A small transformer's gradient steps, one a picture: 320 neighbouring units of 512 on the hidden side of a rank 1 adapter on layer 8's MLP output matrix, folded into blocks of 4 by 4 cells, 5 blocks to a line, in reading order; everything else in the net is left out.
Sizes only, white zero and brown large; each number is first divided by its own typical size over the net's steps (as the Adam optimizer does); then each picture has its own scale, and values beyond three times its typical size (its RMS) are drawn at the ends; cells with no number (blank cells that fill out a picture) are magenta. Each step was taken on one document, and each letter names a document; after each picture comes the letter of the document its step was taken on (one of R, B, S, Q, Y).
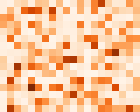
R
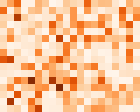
R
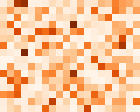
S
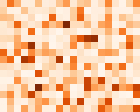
R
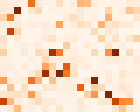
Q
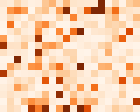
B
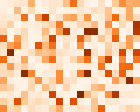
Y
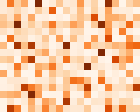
R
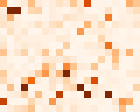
Q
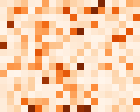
B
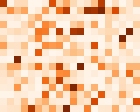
B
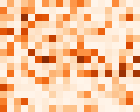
Y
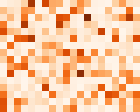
Y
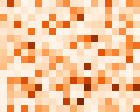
R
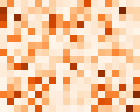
R
